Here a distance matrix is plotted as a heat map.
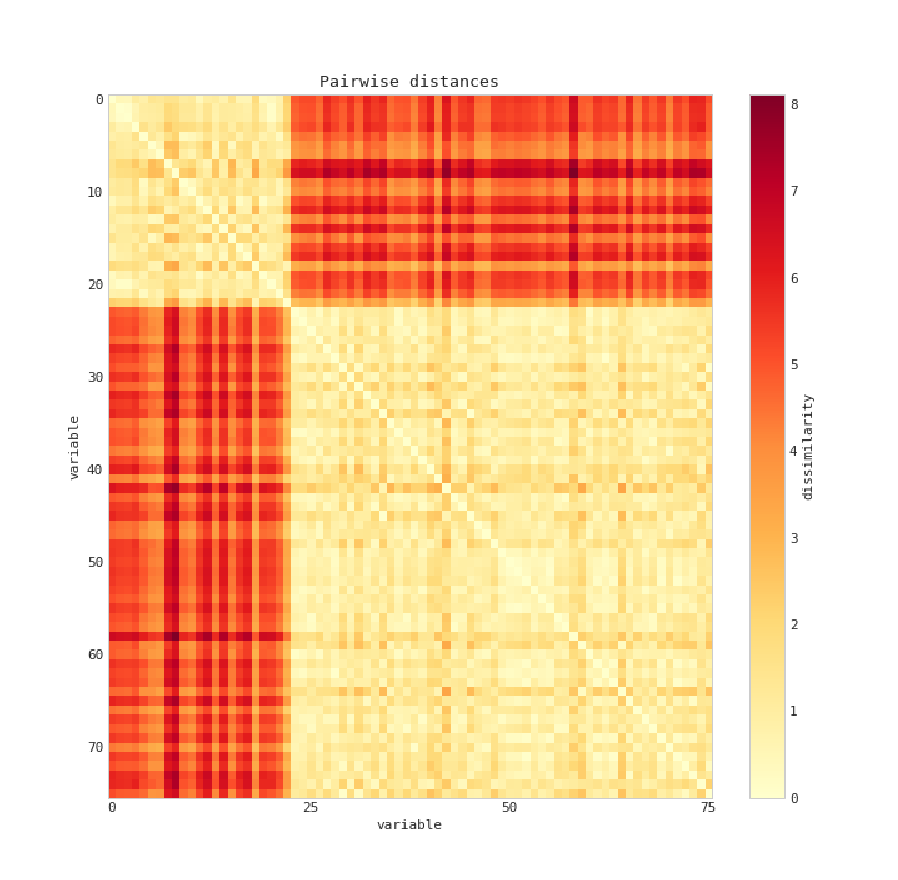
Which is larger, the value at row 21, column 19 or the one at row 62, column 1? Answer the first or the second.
the second
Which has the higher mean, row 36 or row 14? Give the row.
14
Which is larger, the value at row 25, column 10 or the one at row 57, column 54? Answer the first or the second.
the first
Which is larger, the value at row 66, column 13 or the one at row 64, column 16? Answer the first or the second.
the second
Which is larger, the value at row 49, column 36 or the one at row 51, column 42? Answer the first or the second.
the second
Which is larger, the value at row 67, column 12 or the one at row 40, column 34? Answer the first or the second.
the first
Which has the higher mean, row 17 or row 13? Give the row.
17
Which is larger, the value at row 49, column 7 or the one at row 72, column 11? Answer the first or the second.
the first
